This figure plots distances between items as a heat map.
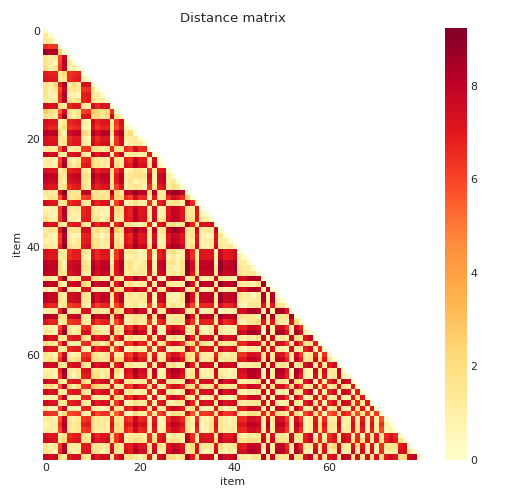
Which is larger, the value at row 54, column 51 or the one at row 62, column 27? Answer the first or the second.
the second
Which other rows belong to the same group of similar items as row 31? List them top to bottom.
0, 1, 2, 5, 6, 7, 10, 11, 12, 13, 15, 16, 22, 24, 25, 30, 33, 34, 35, 37, 38, 39, 40, 46, 48, 52, 55, 56, 58, 60, 61, 63, 64, 66, 68, 70, 72, 73, 74, 77, 78
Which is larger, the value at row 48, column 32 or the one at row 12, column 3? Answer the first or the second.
the first
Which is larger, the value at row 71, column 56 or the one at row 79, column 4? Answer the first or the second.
the first
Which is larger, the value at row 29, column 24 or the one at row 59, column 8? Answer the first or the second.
the first
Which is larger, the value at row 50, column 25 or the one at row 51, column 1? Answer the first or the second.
the first
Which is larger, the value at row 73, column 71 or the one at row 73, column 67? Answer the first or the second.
the second
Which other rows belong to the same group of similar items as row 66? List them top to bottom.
0, 1, 2, 5, 6, 7, 10, 11, 12, 13, 15, 16, 22, 24, 25, 30, 31, 33, 34, 35, 37, 38, 39, 40, 46, 48, 52, 55, 56, 58, 60, 61, 63, 64, 68, 70, 72, 73, 74, 77, 78
